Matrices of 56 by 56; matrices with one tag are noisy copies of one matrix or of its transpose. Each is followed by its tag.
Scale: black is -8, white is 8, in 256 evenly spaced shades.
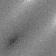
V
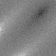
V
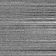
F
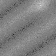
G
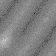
G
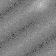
G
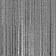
F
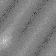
G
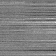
F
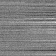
F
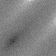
V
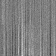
F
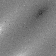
V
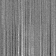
F
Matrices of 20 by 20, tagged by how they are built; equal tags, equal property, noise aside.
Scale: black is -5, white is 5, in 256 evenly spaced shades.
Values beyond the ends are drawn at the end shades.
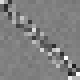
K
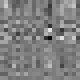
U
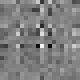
U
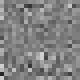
U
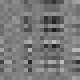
U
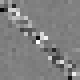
K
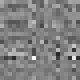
U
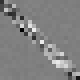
K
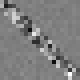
K
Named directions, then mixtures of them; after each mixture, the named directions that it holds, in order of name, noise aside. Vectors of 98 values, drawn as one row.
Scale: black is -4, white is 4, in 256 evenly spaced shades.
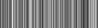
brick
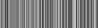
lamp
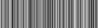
brick, lamp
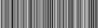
brick, lamp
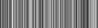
brick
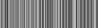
lamp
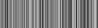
brick, lamp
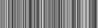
brick, lamp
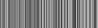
lamp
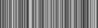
brick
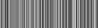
lamp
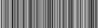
brick, lamp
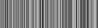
brick, lamp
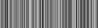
brick, lamp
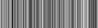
brick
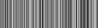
brick, lamp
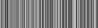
lamp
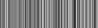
lamp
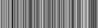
brick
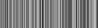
brick, lamp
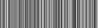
lamp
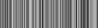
brick, lamp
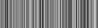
brick, lamp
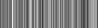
brick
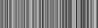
brick, lamp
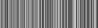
lamp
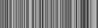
brick, lamp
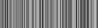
brick, lamp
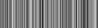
brick, lamp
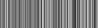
lamp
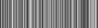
brick
